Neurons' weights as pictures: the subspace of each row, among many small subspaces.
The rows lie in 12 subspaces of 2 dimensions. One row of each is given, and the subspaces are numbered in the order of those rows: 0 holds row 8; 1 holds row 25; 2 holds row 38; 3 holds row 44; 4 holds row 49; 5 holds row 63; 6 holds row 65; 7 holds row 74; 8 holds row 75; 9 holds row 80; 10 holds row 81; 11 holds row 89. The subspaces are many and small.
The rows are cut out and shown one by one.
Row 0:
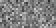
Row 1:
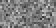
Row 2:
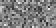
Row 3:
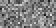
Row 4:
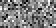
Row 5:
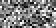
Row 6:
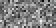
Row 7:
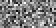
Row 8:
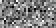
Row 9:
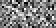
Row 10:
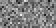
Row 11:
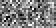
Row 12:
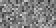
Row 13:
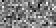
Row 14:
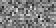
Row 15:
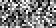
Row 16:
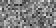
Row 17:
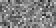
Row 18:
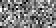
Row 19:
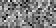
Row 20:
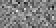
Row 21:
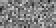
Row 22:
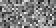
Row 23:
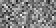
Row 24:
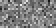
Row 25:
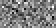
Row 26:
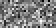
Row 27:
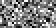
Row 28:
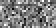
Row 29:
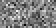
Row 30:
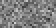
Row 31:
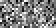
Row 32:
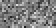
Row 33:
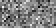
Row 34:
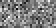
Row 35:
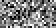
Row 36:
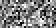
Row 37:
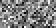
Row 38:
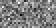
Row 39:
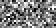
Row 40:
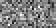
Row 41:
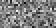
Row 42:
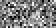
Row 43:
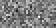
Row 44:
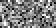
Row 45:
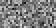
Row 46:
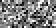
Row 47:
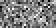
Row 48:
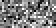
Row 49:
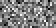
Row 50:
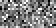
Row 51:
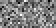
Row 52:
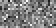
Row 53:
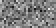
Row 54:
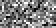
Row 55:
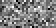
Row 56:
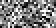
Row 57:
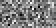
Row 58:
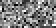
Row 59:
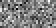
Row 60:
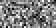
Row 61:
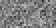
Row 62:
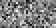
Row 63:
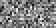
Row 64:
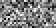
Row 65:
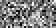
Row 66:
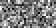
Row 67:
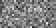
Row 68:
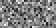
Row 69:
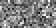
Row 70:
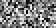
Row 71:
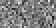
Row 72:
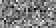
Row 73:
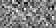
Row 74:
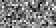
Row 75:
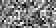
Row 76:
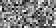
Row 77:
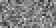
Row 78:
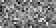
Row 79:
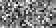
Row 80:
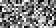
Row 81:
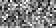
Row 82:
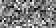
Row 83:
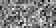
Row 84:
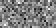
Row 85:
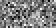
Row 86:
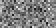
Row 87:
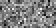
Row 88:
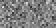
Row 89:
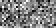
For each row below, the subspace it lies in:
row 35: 6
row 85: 6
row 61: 8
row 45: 1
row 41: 1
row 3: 2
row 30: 3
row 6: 0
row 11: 11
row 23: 7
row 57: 11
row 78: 6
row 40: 11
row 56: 3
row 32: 7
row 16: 2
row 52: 10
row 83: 8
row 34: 11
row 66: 4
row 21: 5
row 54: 9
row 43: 5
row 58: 9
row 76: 9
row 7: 1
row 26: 0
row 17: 3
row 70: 5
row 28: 8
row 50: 10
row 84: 4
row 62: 5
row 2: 8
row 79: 5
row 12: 9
